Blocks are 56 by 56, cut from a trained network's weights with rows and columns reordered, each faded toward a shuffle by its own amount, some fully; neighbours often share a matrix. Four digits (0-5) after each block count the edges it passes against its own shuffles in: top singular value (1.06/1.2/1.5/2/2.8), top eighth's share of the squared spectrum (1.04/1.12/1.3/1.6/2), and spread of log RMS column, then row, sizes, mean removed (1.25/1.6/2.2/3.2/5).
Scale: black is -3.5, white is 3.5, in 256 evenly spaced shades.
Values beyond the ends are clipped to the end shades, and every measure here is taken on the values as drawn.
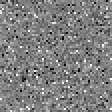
0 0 0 0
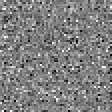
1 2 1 1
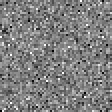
0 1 0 0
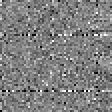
3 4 2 2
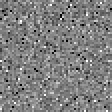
0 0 0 0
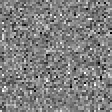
1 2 1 1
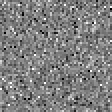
0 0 0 0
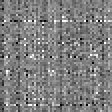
3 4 2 3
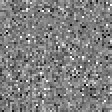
1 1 0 1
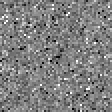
0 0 0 0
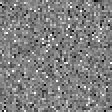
0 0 0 0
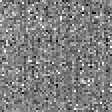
2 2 0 1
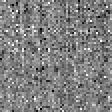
2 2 0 1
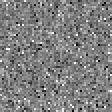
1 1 0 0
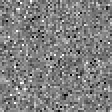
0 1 0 0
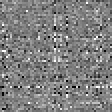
3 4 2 2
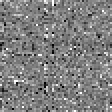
2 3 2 1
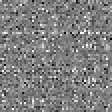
2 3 2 2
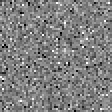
1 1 0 0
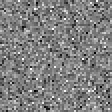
1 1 0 0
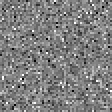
0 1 0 0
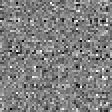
3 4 2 3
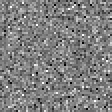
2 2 0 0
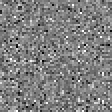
2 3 1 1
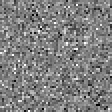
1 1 0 0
